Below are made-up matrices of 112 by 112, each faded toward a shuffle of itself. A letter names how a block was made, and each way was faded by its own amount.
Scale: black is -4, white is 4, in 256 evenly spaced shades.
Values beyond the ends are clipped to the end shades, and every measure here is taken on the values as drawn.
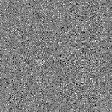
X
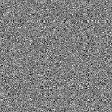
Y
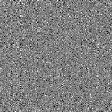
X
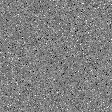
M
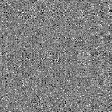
X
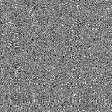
X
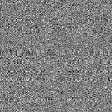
Y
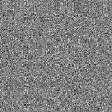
Y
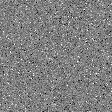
M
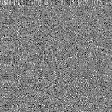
X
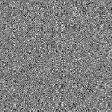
X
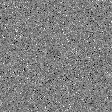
M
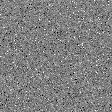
M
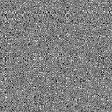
X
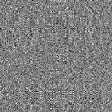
Y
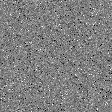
M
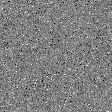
M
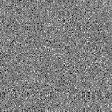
X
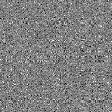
X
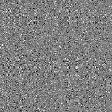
X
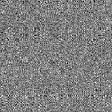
Y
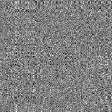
Y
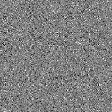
X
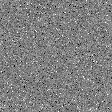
M
